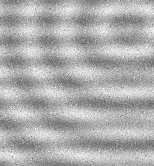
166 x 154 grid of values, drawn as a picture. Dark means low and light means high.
Rings: centred on the top right. Stripes: horizontal, repeating 8 times. Average level on the scale: 70%. Slope: none.
